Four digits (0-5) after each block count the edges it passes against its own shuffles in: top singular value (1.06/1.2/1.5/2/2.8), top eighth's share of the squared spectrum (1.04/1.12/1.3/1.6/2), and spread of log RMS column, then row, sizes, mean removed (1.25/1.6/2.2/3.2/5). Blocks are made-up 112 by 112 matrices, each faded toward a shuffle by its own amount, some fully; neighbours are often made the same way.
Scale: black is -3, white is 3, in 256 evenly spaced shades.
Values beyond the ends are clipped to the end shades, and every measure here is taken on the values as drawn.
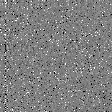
3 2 1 0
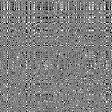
5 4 3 3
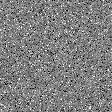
0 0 0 0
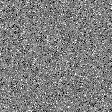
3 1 0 0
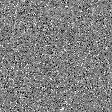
2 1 0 0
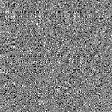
4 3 2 2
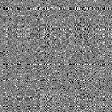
5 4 3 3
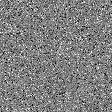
2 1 0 0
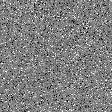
2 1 0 0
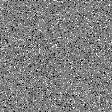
3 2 0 1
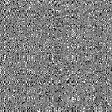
5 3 3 2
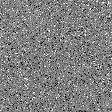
2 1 0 0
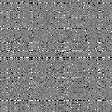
5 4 2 3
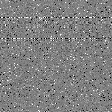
4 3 0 2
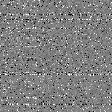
4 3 1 2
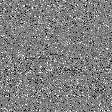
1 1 0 2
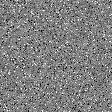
0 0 0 0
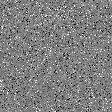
0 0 0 0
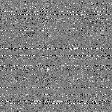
2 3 2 4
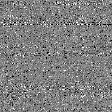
2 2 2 3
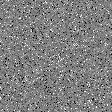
0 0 0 0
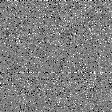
1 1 0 2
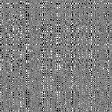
5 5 4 3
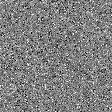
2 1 0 0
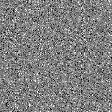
3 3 2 1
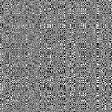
5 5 4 3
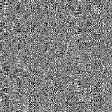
4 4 3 3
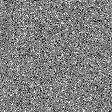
2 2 1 0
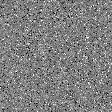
1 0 0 0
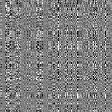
5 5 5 4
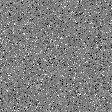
1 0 0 0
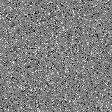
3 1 0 0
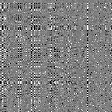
5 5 4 3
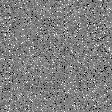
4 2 1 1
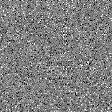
3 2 1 1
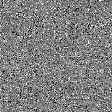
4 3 2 1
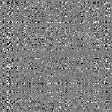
4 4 3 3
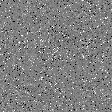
2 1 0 0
